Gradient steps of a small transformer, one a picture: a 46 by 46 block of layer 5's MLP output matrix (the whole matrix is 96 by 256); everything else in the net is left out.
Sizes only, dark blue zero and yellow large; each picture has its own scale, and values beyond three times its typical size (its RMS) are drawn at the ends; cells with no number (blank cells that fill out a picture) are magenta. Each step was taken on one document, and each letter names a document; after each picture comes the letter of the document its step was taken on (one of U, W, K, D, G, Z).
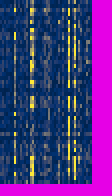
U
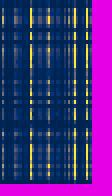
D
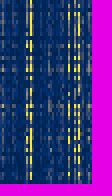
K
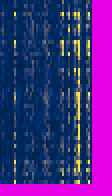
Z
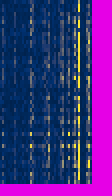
Z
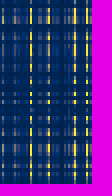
D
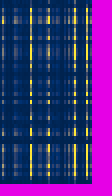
D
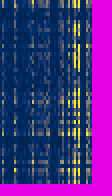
Z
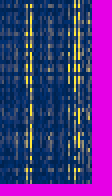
K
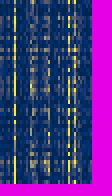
U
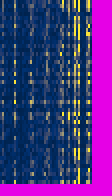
Z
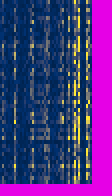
Z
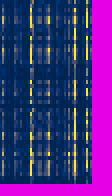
D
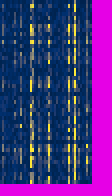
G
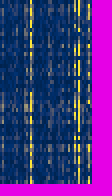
K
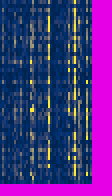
G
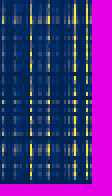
D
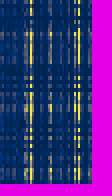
K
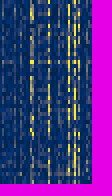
G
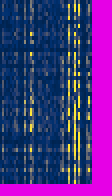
Z
